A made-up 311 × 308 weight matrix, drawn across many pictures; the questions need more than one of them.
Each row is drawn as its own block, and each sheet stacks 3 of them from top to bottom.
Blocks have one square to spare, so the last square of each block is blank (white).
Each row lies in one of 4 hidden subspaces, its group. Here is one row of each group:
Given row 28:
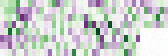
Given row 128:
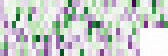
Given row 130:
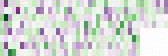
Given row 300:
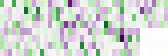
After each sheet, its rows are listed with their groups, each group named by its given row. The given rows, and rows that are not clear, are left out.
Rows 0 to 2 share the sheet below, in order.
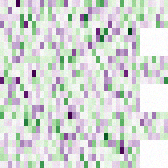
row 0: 28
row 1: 300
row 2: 300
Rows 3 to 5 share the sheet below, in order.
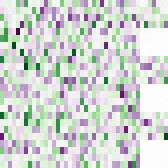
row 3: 28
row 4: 300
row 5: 300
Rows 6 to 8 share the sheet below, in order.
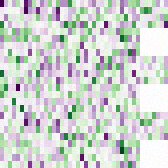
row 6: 300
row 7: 28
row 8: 300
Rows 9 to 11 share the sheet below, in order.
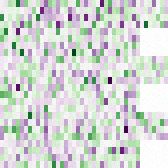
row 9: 28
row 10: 28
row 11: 128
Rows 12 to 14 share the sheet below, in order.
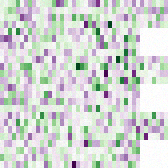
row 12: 28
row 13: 130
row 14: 28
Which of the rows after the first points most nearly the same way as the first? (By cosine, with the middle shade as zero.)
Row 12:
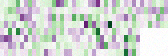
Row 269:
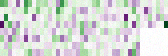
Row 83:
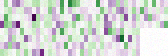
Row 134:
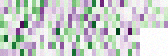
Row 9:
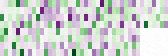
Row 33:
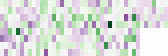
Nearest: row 33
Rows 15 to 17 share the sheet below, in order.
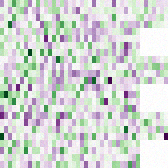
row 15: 130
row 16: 28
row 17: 300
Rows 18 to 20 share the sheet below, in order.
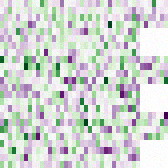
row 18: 28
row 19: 300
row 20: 130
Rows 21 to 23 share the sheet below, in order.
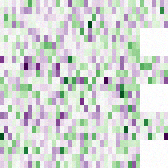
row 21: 128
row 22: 300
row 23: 300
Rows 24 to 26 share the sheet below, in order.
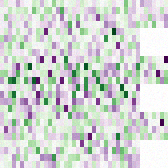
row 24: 130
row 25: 130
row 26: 128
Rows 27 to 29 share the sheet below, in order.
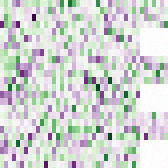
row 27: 300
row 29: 28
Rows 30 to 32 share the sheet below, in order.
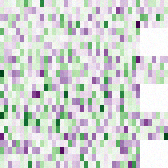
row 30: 130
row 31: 128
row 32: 300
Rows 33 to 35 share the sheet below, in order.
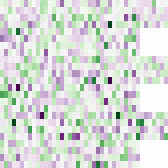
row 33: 28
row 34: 28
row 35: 130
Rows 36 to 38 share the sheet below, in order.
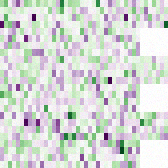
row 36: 300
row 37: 28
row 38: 300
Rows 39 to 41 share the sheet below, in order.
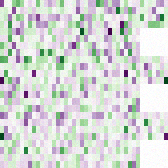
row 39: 130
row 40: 300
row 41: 300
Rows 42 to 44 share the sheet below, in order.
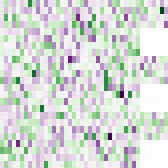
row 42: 128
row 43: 300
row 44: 28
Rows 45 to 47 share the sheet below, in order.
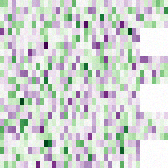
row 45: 130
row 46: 130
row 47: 128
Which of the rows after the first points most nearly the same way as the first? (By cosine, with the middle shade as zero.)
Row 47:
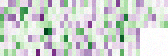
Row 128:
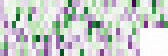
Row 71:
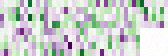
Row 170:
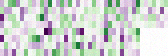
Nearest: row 128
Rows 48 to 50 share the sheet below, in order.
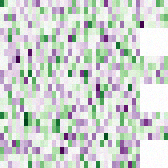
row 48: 130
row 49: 28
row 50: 300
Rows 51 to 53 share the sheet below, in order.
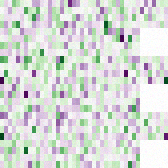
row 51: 300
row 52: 300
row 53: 300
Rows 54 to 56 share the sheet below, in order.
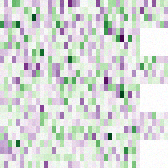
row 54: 300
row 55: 300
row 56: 28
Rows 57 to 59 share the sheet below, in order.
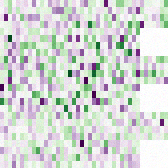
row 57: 130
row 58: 130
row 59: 128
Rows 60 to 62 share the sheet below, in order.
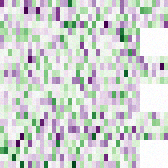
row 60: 300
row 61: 128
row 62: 28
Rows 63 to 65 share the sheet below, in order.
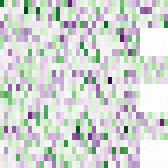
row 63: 300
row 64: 28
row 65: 128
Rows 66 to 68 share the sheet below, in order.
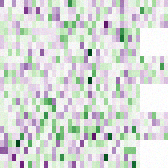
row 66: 300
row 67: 128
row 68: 28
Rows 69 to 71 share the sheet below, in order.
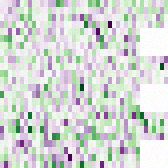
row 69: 28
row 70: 128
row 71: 128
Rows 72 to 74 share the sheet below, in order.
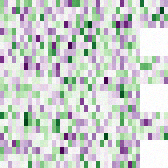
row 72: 128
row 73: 300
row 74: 300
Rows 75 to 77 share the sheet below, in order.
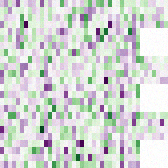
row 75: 28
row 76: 128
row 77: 128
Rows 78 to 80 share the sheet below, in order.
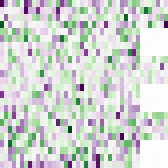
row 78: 300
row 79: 128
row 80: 130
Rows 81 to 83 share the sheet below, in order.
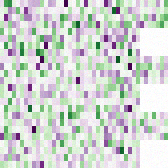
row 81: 130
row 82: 130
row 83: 300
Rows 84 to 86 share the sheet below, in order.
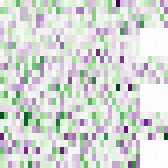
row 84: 130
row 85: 28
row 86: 300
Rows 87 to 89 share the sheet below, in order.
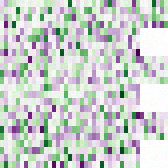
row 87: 128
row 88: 128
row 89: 128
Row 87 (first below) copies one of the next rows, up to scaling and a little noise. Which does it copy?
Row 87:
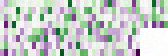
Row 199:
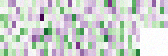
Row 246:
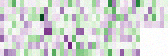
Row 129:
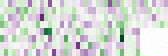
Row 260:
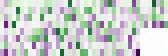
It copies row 260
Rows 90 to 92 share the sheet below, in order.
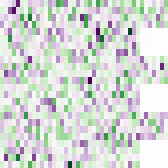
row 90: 28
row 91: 128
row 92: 130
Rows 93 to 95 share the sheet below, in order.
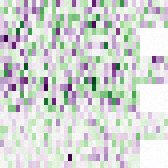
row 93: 28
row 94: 130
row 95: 130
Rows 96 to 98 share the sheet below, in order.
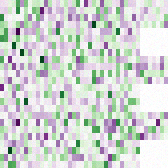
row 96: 28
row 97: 130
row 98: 130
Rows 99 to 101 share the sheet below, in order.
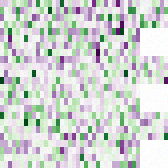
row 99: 130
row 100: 300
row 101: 300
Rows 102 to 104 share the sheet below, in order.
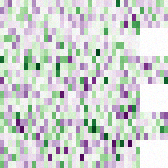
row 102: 130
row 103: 300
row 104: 130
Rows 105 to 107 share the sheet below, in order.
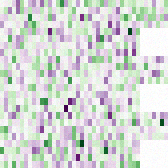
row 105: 28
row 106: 130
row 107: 128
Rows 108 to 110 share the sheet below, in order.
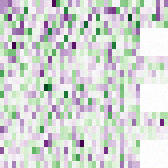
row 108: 130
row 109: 128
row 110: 128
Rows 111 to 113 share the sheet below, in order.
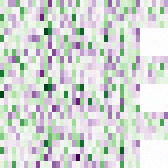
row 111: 128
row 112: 128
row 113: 128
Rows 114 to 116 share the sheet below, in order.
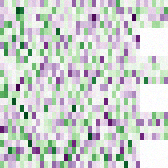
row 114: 130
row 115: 28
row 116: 130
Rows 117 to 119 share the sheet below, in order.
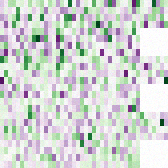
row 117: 128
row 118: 300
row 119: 128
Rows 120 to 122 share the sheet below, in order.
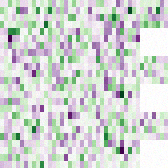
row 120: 130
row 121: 300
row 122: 300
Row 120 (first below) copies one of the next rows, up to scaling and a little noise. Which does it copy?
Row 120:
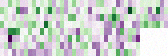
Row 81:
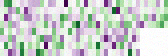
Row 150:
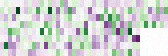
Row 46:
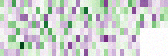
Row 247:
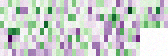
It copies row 247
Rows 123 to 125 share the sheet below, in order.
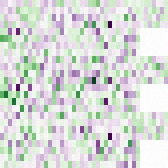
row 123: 28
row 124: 28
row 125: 28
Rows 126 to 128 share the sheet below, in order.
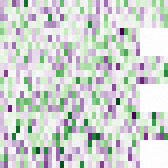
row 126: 130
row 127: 130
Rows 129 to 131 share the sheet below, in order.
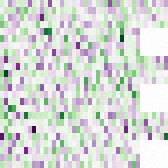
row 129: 128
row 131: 300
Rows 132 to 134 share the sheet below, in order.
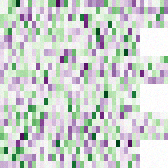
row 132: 28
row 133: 130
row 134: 28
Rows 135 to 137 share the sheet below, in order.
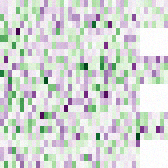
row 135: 28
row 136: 130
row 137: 130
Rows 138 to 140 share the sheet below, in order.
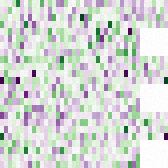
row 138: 28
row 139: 300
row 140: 300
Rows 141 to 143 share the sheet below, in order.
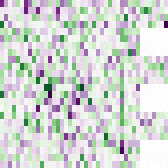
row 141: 300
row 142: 128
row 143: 300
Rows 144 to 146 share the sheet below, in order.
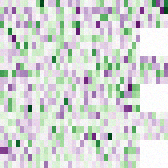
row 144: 130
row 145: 130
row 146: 28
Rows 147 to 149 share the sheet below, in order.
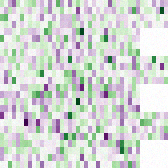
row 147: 128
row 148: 128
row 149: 300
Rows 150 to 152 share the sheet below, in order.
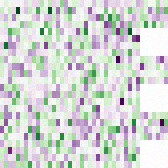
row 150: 130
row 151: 130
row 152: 130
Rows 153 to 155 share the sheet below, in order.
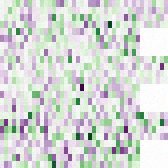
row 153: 28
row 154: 128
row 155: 128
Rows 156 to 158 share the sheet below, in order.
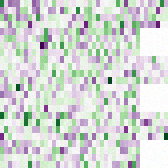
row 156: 130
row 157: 28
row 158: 300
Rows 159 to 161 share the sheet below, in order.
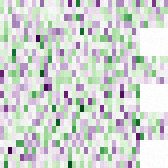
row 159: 128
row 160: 128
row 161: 130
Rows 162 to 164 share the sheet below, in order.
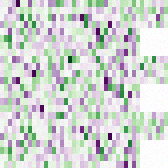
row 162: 28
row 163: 300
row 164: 28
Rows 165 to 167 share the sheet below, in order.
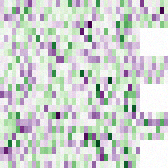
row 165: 128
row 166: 28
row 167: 28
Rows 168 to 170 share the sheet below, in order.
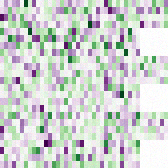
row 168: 130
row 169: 300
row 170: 128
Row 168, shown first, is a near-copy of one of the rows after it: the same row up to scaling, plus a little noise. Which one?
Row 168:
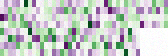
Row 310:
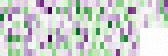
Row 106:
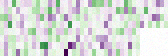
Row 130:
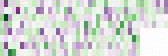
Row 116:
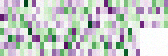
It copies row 116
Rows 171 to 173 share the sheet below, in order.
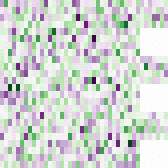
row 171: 128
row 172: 28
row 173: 28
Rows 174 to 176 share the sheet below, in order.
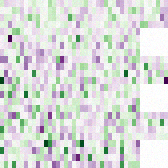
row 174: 130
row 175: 300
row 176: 128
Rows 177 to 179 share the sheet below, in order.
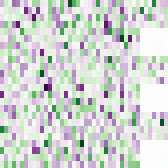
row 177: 300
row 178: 128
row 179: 128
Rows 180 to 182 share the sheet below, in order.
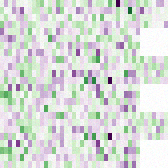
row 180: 130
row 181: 28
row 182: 28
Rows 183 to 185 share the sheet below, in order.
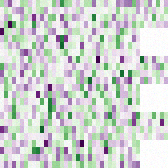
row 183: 130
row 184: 128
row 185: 128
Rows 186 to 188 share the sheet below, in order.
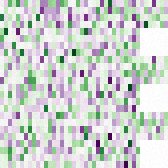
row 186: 28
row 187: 28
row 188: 28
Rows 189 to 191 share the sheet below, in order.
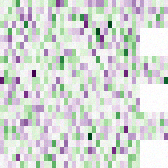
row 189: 28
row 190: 300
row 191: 128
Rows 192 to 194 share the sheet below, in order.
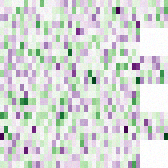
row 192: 130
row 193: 130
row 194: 300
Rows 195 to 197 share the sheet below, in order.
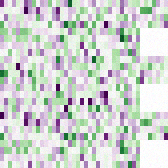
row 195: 300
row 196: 130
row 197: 300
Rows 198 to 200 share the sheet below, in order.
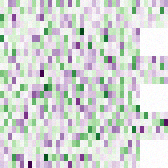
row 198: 128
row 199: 128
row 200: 130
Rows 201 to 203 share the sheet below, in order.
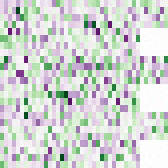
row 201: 28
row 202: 130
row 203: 130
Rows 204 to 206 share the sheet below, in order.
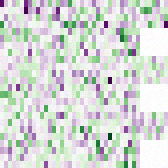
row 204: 300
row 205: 28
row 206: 28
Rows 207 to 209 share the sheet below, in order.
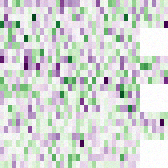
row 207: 300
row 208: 300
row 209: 128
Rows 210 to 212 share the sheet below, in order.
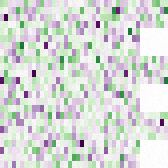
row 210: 130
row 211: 300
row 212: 128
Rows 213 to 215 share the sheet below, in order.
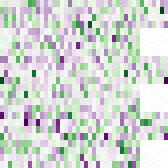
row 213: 128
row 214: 300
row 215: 300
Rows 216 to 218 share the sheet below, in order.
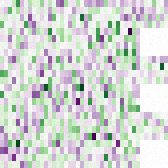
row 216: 28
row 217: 128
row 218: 28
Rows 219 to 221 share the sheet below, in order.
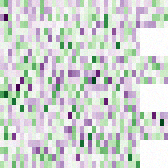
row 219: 130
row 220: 28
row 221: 128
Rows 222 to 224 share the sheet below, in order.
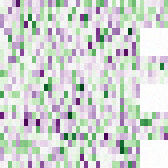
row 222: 28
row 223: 128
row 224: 300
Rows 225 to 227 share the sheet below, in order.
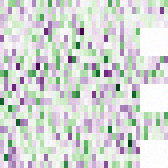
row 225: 128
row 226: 130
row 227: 130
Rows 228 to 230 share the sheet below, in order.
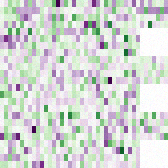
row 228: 28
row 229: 28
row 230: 300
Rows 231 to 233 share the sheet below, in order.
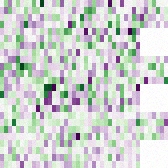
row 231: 28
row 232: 128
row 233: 130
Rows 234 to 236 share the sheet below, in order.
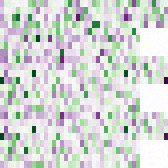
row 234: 128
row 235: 300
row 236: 300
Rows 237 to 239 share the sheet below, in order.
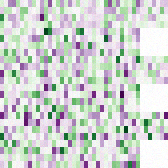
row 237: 128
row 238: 128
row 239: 300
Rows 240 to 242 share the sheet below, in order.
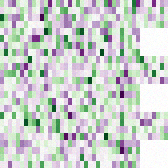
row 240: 128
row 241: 128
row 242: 300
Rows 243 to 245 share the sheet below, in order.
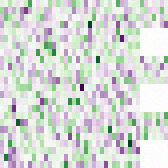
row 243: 128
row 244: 128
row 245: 130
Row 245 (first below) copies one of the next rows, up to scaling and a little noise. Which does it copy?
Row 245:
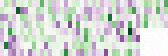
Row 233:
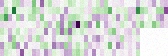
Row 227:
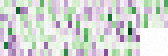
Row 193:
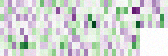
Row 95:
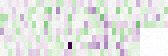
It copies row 227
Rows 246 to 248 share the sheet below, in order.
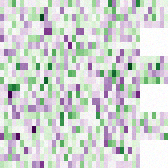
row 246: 128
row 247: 130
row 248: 300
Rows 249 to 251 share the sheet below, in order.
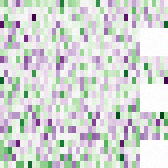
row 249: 300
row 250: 300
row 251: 130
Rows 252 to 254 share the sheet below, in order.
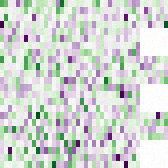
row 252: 300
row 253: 300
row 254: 130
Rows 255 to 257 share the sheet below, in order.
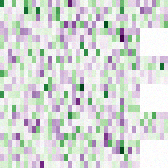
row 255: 300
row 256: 128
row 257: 300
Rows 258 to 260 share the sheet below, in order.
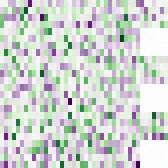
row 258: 128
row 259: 128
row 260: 128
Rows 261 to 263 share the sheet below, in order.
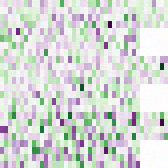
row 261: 28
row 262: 128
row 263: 128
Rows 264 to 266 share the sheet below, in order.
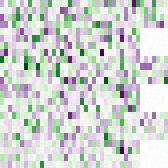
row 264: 128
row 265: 300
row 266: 300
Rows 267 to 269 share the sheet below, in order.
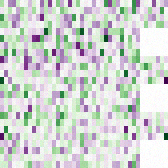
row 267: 128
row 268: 300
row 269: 300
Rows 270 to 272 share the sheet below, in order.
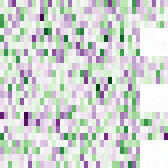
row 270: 128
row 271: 28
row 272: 300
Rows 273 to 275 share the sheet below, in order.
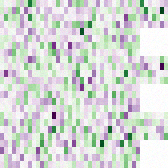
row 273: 128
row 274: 128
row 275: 130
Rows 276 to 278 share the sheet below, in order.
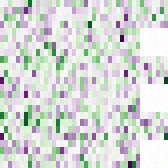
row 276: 128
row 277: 300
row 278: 300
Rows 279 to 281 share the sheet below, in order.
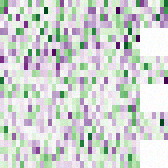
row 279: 130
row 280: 300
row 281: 128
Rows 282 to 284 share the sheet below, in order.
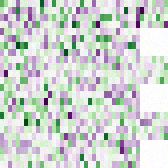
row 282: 130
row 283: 130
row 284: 300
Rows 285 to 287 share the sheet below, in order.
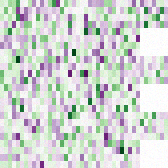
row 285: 28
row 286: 28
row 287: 300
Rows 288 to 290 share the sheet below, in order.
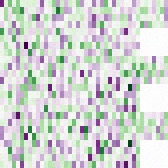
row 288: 130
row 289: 28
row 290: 28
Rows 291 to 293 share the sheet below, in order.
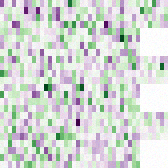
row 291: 300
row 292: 128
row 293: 130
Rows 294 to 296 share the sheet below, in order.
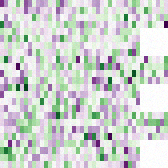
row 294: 300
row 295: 28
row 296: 28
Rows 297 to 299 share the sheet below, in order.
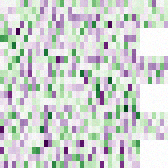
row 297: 28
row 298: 28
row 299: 128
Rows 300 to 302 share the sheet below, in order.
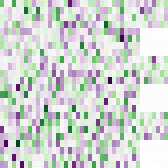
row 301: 28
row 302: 28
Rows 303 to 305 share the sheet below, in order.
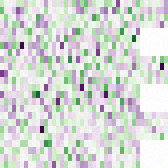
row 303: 130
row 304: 128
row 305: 128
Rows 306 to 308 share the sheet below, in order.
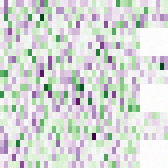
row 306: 130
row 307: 128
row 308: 28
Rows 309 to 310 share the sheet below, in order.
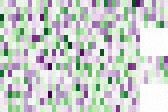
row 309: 128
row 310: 130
